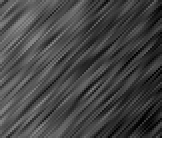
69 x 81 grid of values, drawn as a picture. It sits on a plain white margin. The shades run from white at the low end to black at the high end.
Streaks slant up to the right. Values rise toward the right. No single row or column stands out from its neighbours. The ninth with the highest average is the bottom right.
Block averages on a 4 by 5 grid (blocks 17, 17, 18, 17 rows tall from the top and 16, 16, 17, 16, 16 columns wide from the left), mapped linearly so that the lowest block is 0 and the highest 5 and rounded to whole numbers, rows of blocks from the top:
01234
01334
12234
11245
